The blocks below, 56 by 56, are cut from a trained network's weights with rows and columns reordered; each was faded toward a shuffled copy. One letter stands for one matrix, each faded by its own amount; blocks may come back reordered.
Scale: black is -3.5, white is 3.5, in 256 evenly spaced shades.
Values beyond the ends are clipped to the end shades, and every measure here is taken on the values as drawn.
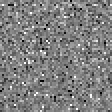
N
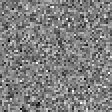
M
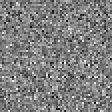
M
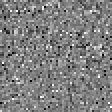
N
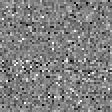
N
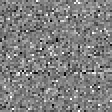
N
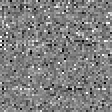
N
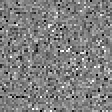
N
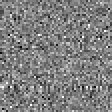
M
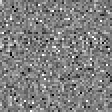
N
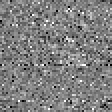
N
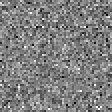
M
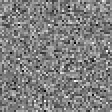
M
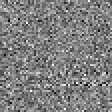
M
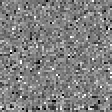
N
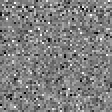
N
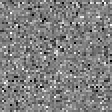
N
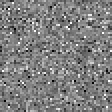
N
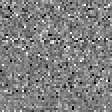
N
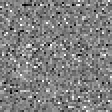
N
